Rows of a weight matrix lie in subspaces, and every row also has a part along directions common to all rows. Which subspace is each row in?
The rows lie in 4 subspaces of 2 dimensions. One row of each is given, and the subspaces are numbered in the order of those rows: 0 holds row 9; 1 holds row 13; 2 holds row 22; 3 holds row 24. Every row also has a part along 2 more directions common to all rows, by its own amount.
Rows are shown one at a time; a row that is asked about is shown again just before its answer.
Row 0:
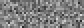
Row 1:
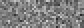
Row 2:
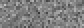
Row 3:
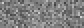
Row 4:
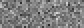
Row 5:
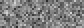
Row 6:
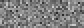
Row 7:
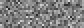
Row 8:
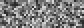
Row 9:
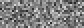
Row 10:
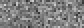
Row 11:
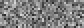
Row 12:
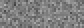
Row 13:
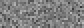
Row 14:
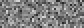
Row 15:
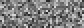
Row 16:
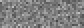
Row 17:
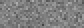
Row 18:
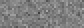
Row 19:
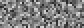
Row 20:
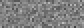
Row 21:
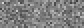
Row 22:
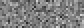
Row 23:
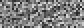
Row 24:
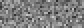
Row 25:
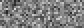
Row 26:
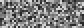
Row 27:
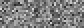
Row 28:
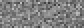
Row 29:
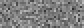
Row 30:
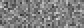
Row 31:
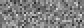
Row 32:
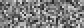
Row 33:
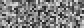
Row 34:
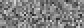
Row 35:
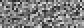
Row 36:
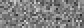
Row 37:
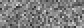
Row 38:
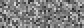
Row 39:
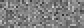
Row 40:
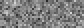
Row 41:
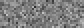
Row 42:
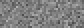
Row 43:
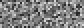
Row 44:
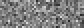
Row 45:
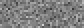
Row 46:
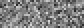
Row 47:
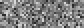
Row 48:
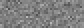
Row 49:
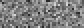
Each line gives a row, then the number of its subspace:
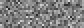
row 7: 1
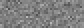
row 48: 1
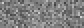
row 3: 0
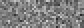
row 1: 2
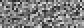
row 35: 3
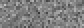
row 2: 1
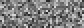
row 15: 3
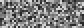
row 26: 0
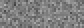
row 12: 1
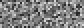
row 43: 3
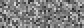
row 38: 1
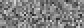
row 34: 2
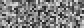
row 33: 2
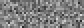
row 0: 2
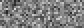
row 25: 3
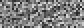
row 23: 3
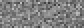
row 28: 3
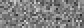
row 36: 2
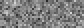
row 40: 3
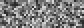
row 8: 2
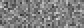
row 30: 0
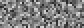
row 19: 3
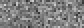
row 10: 1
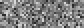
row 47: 0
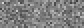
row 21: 0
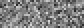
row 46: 1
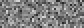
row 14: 3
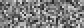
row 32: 2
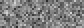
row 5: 3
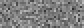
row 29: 1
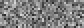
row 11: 0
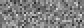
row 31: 2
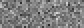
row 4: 0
